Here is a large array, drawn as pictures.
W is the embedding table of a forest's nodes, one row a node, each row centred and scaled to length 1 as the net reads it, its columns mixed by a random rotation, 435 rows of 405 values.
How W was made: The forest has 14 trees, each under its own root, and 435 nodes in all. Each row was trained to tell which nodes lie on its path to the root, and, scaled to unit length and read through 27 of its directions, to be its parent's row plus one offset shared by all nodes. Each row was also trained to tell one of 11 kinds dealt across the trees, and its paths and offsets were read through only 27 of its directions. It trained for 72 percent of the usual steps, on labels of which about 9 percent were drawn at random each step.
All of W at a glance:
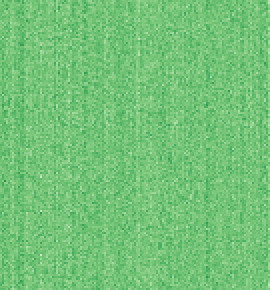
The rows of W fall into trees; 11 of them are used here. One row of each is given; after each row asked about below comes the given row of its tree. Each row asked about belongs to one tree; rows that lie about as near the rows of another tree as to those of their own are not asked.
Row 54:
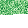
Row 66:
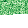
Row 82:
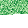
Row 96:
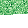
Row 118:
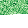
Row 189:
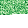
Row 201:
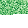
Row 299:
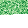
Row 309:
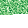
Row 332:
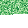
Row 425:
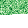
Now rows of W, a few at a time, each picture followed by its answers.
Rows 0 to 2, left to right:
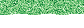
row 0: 118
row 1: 66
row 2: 189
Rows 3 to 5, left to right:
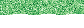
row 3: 309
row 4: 189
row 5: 118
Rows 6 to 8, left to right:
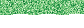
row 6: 96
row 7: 66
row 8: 54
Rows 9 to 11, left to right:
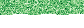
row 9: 189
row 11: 425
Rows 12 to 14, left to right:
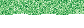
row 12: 425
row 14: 66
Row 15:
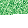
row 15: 309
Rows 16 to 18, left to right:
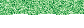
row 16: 66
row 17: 118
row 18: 118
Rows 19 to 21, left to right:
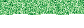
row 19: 66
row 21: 54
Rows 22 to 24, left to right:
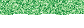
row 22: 332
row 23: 66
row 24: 189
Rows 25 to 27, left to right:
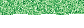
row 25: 201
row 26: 425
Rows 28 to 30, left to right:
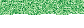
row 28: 309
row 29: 82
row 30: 66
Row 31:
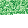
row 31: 299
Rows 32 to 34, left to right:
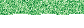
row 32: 189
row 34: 299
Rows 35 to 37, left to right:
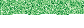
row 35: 201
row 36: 425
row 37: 82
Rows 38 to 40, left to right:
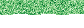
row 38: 299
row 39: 189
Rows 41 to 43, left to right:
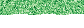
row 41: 54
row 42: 332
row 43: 118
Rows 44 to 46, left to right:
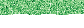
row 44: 54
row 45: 425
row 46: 201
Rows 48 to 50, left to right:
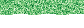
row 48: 66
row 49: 118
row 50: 189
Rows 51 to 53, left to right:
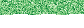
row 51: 309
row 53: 332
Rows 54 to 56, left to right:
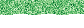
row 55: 54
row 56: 309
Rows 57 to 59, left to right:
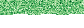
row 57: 425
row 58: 118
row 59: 82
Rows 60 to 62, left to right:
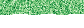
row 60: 189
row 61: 332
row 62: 425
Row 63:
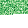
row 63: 54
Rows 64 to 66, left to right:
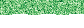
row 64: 425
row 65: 118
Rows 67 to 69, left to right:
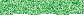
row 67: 189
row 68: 309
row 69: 82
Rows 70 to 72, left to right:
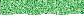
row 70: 332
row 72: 332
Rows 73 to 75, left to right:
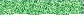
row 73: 309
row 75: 54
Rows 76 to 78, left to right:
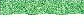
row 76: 309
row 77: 118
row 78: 309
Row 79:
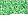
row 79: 118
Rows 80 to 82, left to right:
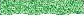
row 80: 66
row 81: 66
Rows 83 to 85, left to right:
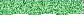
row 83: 425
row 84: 425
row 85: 309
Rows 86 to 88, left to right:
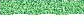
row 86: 96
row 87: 66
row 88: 309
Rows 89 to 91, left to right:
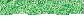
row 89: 332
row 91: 201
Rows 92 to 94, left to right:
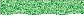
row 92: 54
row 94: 189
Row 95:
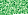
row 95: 66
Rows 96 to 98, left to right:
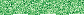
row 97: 66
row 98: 96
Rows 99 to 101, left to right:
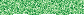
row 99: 332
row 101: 425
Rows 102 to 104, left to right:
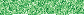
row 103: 66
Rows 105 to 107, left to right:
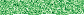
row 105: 309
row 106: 96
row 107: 425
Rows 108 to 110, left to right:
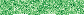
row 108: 425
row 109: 66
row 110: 309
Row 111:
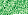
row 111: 54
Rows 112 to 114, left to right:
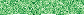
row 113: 332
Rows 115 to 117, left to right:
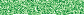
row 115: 201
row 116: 309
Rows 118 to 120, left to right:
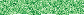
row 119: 332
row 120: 309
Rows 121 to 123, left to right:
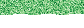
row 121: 332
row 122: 66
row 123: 54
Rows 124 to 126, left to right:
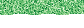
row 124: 425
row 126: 309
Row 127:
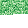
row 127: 54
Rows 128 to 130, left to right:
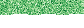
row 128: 54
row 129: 309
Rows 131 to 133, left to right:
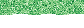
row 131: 118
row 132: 189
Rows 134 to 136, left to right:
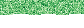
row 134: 309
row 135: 299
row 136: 96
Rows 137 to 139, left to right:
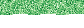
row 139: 66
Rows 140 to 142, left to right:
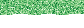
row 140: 66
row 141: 96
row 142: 201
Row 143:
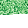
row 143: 54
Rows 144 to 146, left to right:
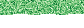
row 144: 425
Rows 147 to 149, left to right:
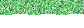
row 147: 425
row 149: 118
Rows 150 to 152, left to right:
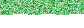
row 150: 66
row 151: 425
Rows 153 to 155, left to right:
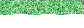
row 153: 189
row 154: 425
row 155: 54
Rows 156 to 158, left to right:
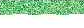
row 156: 309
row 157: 189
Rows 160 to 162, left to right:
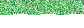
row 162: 189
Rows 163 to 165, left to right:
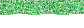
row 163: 118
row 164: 299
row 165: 189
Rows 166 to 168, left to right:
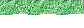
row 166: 332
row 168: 332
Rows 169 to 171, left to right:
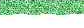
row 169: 96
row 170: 66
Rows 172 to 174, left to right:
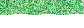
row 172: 54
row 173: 189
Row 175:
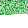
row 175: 425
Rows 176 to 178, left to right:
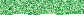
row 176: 425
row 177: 425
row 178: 309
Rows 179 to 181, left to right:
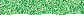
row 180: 309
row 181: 54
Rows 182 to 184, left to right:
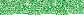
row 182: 309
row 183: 309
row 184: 54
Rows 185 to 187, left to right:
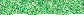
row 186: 66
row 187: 54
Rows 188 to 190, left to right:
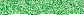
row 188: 54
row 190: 309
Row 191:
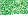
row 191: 189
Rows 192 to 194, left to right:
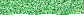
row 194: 332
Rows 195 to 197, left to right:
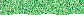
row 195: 66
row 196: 189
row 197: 309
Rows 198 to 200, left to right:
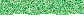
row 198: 189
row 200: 189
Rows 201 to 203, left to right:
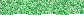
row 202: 332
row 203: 96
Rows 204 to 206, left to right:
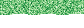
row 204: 118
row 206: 201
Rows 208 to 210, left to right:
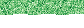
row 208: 332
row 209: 66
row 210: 54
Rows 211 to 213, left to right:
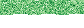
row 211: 189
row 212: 299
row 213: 189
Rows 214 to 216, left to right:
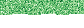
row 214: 309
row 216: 425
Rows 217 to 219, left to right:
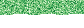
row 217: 425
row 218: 425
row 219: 299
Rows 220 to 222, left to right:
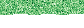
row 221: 82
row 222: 54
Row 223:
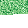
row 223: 332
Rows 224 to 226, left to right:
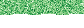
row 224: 425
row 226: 189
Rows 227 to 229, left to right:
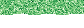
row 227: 425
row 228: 425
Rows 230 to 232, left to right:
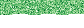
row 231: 201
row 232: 66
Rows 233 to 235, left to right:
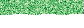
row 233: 189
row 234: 54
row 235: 201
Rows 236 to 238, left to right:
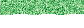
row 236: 309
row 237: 54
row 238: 54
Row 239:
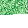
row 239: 332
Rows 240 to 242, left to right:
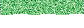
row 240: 66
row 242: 332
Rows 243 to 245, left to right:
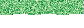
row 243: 332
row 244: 309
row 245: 189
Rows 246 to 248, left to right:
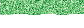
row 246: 309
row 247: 332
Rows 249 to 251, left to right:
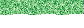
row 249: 309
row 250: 332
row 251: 332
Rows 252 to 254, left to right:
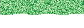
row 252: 332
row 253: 189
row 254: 332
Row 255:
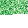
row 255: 425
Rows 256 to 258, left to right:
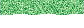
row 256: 189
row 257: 118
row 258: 189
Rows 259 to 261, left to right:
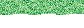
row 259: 189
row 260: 332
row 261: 118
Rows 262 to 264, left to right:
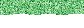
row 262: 332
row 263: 425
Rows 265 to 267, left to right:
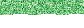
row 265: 309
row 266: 66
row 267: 66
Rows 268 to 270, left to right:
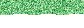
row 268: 332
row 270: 54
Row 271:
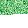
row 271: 54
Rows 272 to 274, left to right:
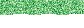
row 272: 54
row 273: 309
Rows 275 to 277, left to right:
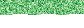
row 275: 425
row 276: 66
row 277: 189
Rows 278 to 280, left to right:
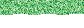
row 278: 66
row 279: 118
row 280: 332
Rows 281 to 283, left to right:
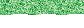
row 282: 189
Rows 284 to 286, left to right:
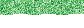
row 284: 54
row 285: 54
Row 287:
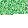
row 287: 82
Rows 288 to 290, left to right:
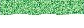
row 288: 189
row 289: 96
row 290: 118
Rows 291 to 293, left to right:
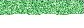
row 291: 425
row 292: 82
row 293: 66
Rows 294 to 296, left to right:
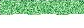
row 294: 66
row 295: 309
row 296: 66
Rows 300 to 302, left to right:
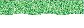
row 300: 66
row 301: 189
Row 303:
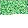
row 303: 54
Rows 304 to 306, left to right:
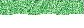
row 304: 201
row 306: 425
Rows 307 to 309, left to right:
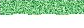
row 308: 425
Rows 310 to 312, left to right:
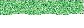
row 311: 309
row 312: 425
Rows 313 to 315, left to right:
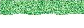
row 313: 189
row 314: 425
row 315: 309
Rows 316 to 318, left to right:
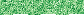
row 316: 309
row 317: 425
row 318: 189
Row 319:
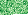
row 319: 54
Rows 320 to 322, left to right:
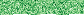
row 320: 332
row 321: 54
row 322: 332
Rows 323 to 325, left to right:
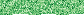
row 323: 189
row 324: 332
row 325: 189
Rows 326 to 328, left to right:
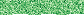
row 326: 299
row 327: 189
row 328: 96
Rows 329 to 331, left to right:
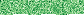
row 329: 332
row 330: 299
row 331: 54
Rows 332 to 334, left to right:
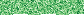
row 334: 82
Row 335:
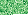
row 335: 54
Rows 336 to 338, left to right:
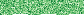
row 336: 425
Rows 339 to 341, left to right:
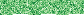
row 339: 425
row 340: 332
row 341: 66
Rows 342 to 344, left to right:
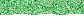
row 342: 96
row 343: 54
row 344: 118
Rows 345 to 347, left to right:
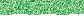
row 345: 66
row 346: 66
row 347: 82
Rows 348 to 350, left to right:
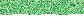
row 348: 189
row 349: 299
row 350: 189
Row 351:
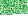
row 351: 425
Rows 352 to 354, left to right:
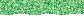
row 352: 332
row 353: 82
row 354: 332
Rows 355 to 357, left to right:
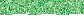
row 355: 425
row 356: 66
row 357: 332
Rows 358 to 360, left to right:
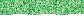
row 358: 425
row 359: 54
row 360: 66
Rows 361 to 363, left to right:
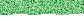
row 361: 189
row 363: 332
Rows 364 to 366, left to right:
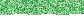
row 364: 54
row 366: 54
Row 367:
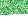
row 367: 332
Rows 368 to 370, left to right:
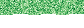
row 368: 201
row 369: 82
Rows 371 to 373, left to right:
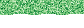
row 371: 332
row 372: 189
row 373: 425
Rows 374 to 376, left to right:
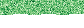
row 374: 332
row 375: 309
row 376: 332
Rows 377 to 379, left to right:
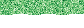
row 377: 66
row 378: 332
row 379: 54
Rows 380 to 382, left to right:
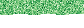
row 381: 118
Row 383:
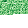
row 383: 66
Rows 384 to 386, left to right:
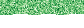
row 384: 201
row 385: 189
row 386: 54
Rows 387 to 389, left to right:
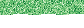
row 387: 299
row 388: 189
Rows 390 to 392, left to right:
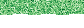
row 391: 309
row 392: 201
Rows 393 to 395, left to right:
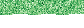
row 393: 309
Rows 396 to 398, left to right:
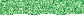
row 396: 54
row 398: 66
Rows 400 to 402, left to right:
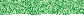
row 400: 118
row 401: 189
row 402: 54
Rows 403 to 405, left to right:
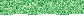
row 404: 66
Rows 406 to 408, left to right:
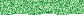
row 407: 82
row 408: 309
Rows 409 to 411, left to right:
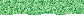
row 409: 201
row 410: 425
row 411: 118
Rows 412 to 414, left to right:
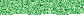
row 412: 332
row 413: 66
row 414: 82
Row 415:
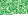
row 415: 425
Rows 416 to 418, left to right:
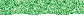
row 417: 189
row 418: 201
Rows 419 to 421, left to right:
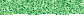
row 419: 309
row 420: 425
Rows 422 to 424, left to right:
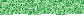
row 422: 66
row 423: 425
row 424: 66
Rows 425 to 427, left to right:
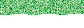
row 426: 66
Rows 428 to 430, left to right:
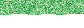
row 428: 309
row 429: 54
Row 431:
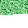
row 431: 332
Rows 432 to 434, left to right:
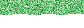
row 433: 201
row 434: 309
